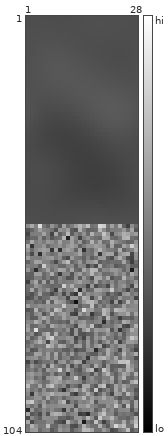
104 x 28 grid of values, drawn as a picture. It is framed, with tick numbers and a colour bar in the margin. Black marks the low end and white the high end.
It is made of 2 by 1 panels. Panel 1,1: low, smooth, faint in contrast. Panel 2,1: middling, fine-grained, strong in contrast.
